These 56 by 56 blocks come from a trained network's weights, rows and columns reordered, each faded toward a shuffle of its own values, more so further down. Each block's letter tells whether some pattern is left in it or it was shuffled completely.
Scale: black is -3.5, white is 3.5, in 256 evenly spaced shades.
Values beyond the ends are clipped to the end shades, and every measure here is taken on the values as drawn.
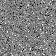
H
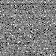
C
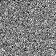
H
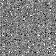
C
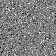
H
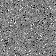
H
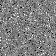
H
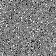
H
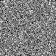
C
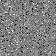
H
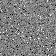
H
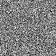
H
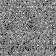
C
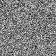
C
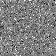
H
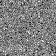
C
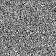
C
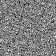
H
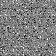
C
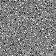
H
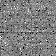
C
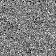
C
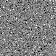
H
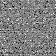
C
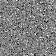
H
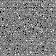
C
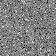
H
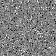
H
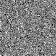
C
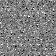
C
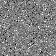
H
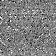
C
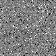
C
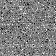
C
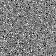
H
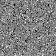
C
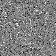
H
